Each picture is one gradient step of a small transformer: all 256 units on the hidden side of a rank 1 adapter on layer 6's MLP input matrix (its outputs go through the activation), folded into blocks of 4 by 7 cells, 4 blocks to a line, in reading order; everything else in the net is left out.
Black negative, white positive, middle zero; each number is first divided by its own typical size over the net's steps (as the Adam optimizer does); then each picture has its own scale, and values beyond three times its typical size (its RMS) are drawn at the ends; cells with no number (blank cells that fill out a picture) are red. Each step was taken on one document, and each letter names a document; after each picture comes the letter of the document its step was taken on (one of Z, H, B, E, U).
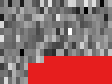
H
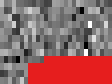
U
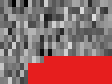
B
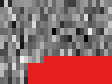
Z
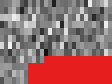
B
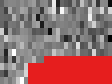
Z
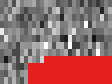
Z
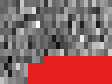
H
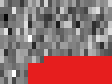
B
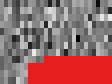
Z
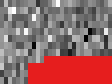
U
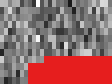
B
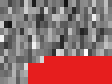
H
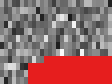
H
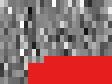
U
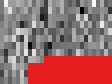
Z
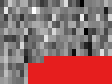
U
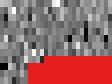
U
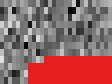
B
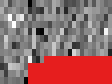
U
